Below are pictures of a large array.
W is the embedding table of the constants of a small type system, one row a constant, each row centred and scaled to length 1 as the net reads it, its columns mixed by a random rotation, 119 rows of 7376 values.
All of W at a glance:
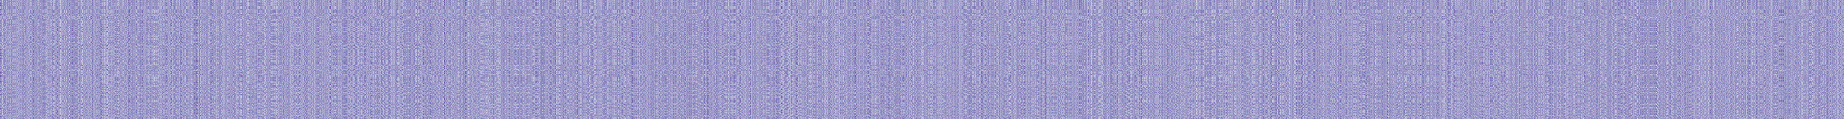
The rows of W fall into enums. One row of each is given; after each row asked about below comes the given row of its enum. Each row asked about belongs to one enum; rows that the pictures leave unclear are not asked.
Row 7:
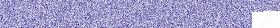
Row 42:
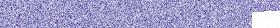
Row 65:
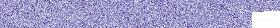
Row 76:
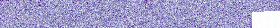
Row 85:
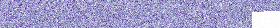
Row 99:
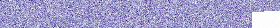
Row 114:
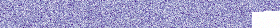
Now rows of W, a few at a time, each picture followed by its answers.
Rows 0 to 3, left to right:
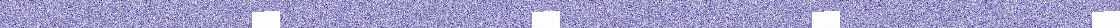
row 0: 99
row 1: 7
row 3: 76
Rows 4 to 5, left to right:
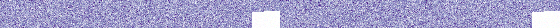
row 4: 99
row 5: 76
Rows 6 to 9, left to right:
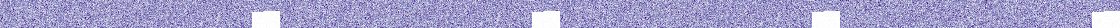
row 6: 7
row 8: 7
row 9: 76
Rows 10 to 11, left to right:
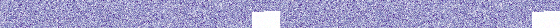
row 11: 85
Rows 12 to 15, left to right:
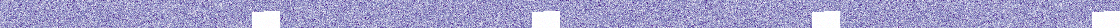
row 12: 85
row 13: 7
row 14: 76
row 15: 85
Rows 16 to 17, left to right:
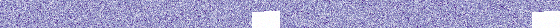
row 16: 42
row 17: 65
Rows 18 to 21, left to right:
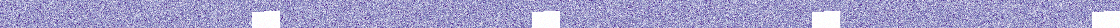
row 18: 42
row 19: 7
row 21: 85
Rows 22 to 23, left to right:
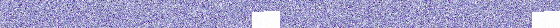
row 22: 85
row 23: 99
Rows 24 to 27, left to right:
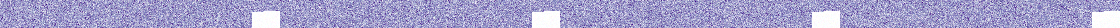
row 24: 7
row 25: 99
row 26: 114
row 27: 65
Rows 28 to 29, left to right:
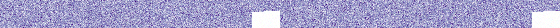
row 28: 114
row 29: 7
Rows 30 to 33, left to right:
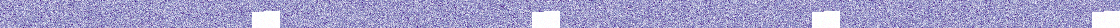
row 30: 114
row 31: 65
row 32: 99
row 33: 99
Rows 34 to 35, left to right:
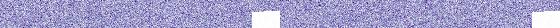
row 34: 114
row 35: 76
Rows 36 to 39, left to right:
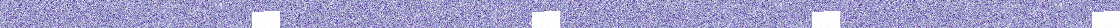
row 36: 85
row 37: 42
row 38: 85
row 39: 85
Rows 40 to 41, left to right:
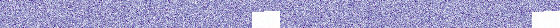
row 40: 99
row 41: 114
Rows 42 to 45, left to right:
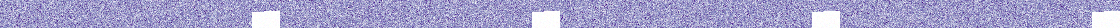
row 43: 99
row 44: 7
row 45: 65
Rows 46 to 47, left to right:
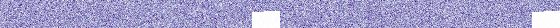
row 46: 85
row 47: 114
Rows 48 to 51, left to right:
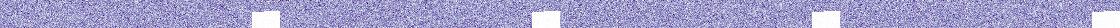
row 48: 65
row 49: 76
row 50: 85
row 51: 85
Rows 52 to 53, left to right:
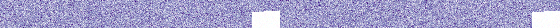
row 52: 114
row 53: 76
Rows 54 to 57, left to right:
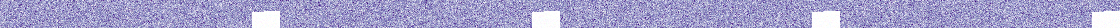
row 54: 85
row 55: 76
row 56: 7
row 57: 114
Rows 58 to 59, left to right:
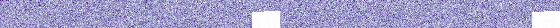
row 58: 76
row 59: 85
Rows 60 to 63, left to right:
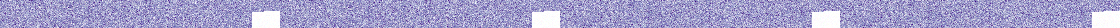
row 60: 99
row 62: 114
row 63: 114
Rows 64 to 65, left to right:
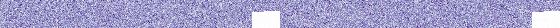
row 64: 85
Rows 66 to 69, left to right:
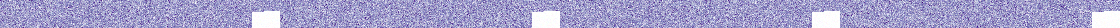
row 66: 99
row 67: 7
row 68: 99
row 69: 65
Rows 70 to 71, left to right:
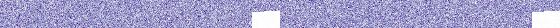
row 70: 42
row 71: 99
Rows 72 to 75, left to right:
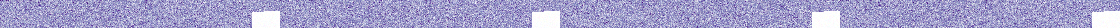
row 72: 76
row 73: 99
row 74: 65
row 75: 76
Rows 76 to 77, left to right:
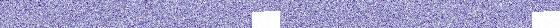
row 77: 85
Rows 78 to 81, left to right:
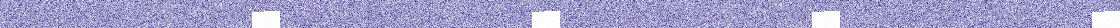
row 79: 114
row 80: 85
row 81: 76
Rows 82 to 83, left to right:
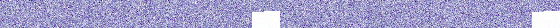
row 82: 99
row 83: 114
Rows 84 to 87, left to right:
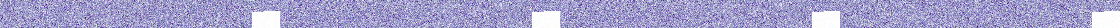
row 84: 7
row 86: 85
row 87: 65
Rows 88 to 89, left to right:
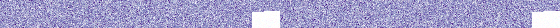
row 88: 99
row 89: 7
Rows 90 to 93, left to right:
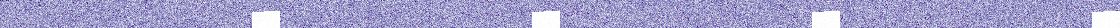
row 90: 76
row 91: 114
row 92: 65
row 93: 7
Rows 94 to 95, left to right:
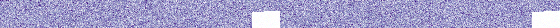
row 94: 76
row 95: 114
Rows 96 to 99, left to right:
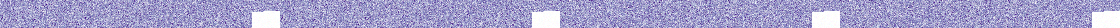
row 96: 7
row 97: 7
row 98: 99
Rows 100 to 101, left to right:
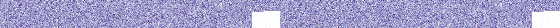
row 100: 85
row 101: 85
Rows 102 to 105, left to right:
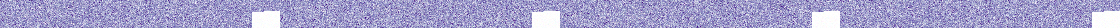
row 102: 99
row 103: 7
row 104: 65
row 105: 99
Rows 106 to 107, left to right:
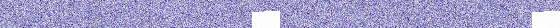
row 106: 114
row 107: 65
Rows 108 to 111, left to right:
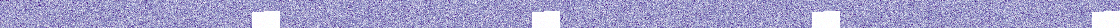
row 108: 76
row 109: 99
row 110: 7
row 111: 114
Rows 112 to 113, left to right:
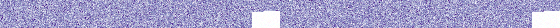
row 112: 7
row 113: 99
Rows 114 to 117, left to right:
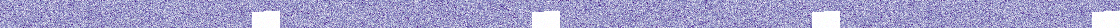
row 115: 65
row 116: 76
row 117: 114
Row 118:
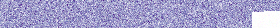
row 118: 85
